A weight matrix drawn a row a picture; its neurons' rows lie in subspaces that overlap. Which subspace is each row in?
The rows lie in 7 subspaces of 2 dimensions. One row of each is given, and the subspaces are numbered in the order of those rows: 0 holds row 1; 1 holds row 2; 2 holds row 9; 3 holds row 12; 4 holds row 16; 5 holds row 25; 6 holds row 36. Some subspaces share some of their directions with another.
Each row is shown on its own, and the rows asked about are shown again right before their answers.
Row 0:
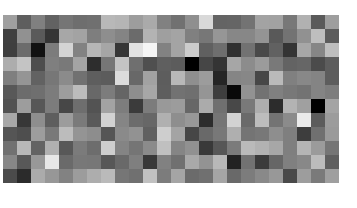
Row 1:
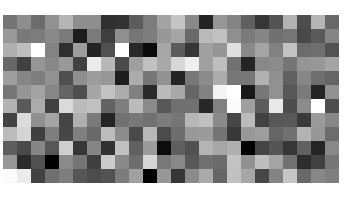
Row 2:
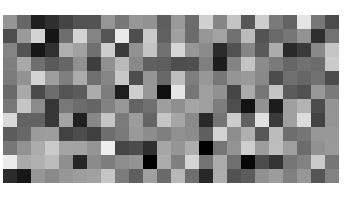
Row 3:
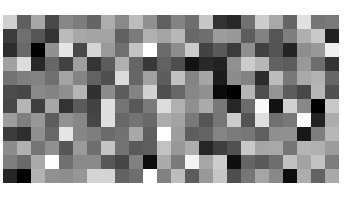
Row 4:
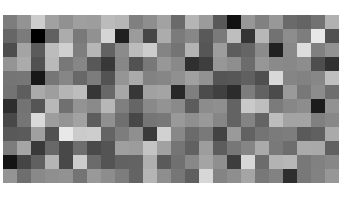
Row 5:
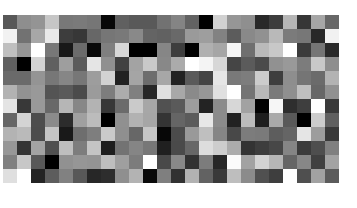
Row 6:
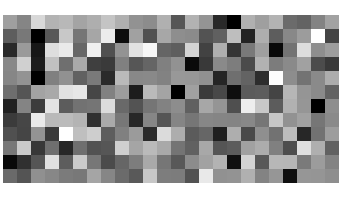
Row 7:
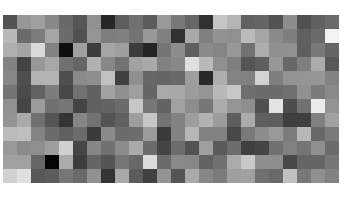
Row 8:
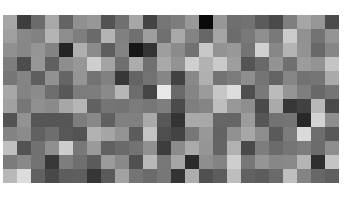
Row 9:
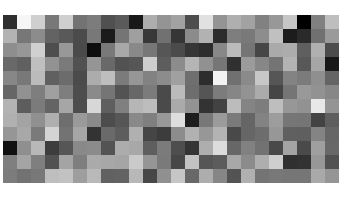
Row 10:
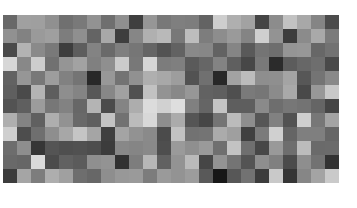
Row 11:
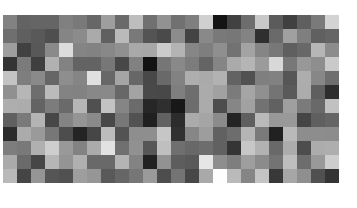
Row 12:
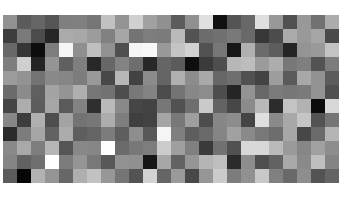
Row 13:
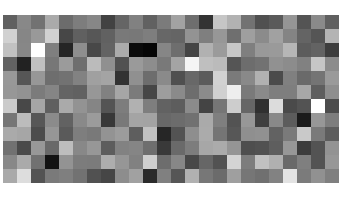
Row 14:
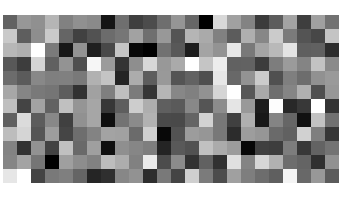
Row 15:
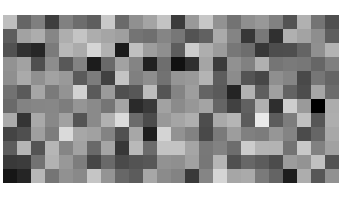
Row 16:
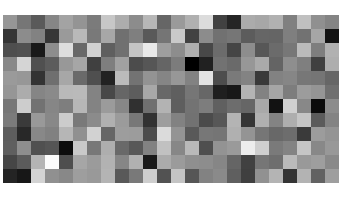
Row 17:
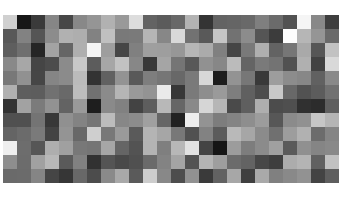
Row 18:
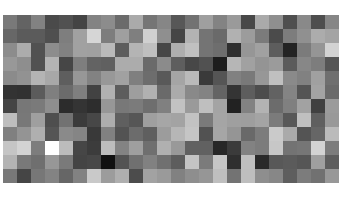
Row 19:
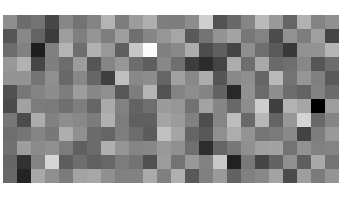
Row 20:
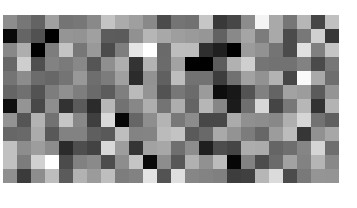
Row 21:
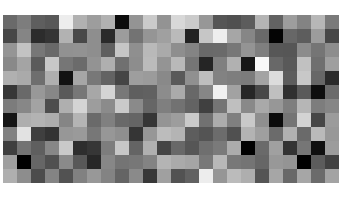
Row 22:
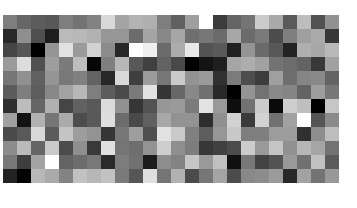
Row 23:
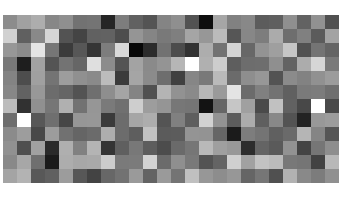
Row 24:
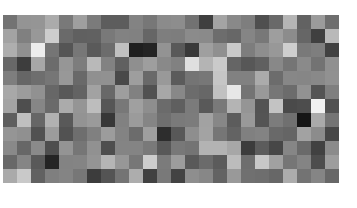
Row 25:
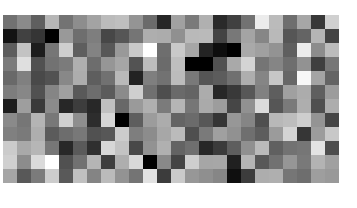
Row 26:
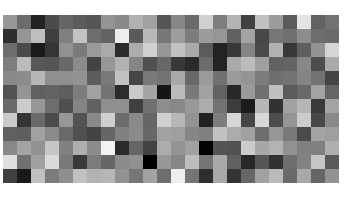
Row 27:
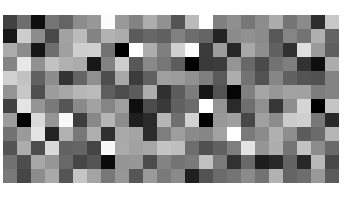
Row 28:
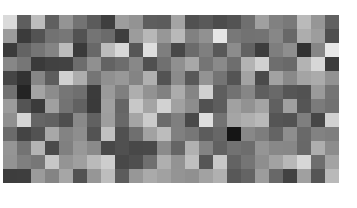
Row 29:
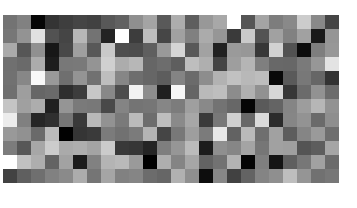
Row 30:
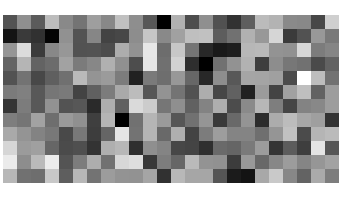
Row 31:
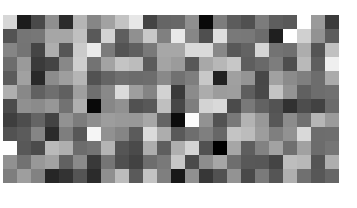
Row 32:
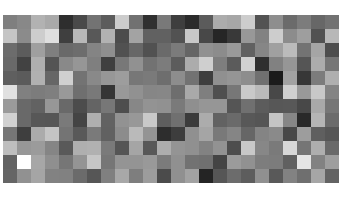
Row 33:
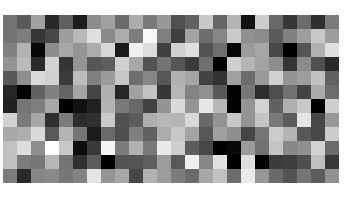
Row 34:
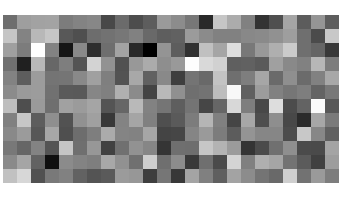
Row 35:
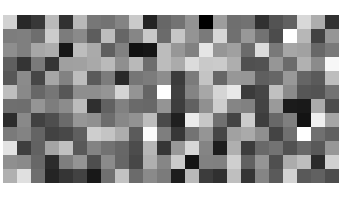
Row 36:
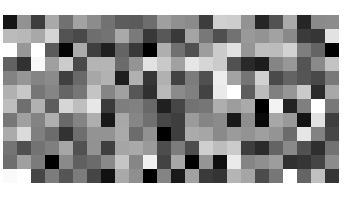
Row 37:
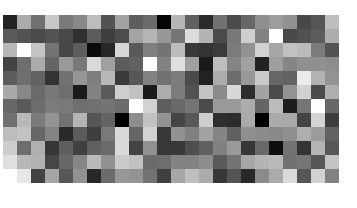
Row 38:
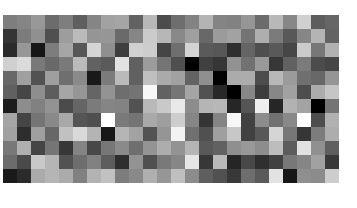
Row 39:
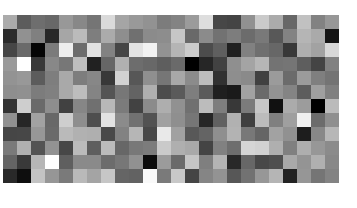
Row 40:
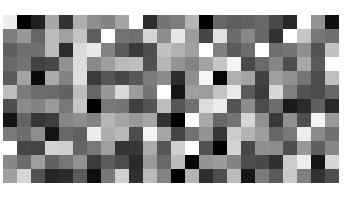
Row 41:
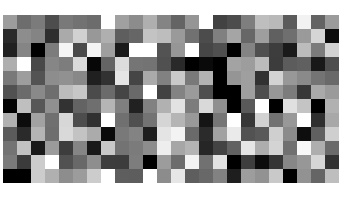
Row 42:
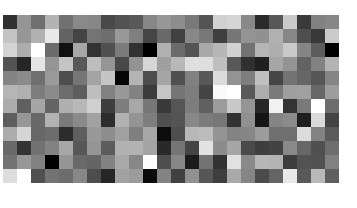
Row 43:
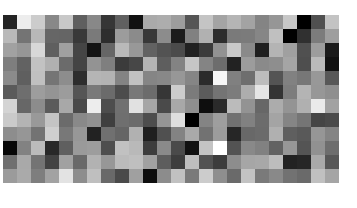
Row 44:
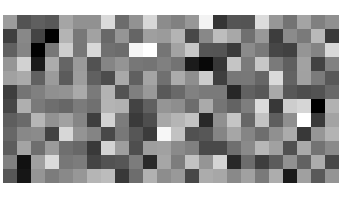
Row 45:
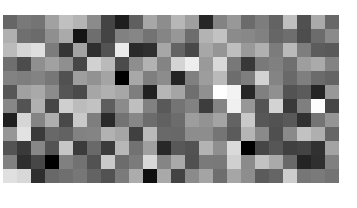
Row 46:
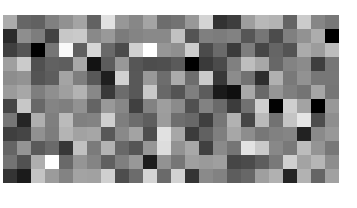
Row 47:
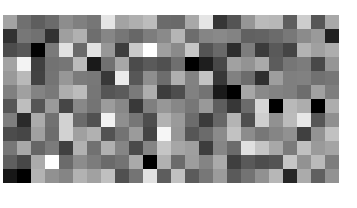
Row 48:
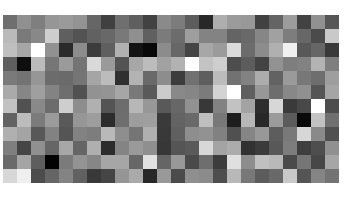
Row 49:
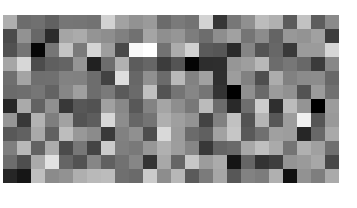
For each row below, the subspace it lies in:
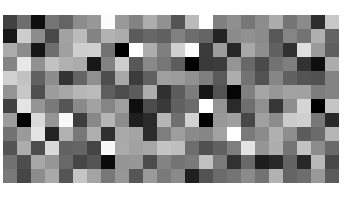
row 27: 6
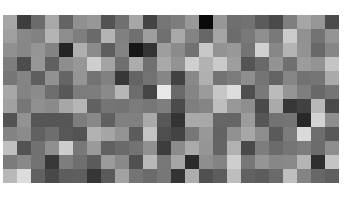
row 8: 2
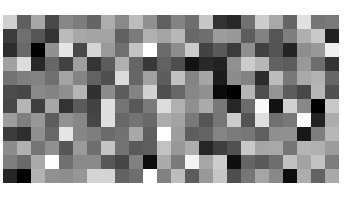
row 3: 6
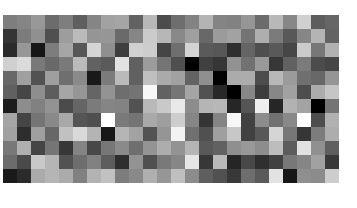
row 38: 3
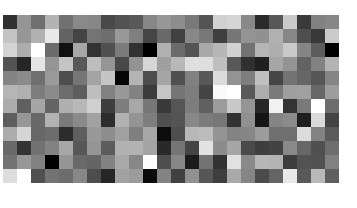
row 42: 6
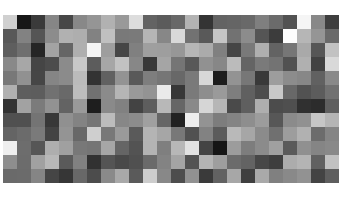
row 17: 2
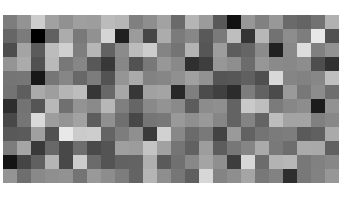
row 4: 1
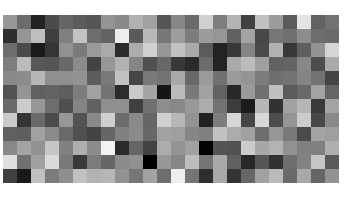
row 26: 1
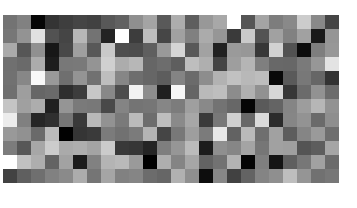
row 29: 1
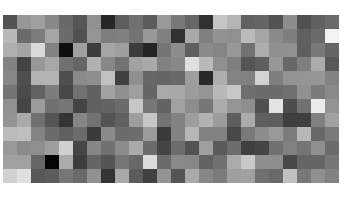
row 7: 4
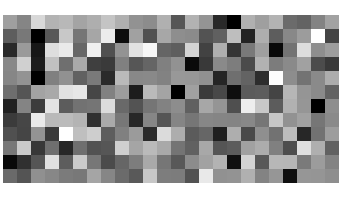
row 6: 1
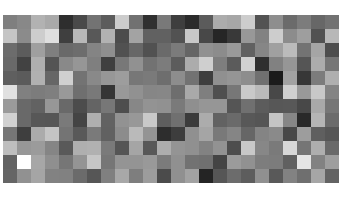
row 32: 0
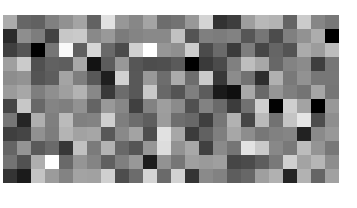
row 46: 4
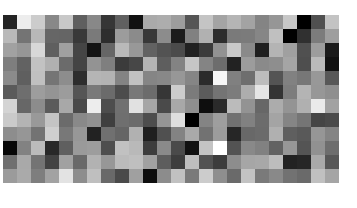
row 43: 2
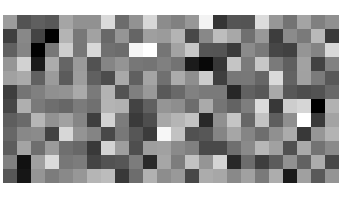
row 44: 0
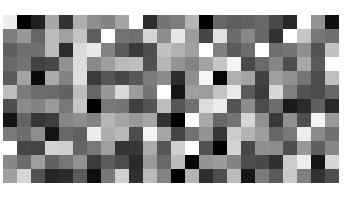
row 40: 2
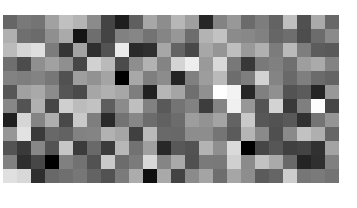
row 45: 0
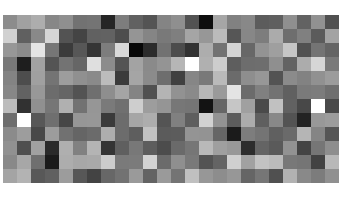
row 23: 6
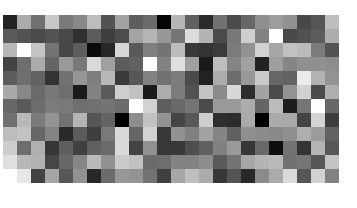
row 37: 5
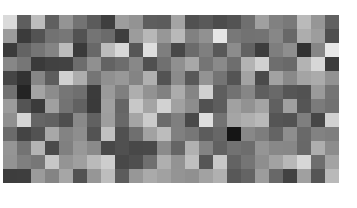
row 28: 6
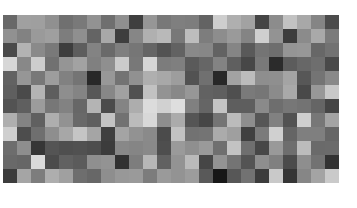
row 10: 3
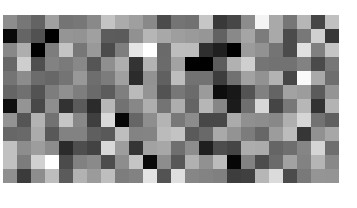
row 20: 5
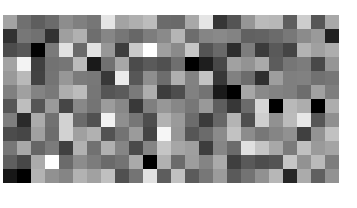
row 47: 4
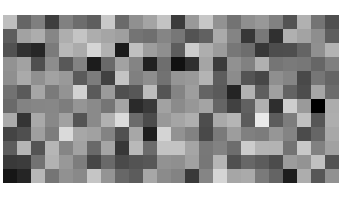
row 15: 5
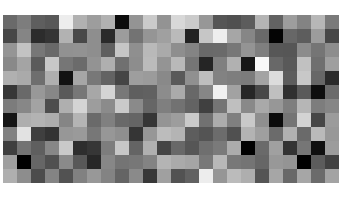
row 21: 0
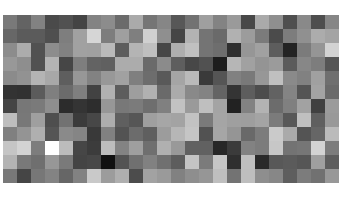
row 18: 4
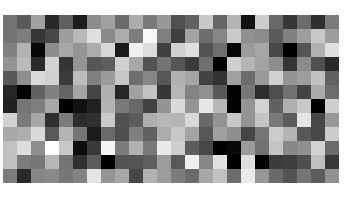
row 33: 4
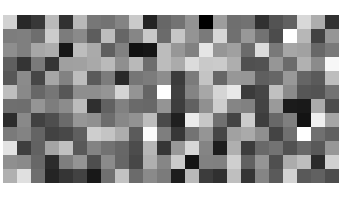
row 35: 2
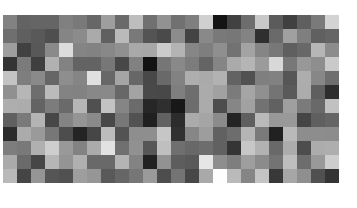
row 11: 3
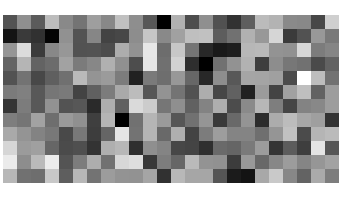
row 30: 5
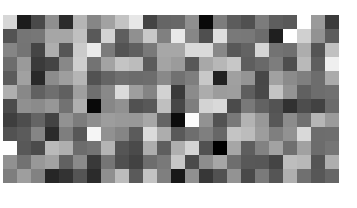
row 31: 2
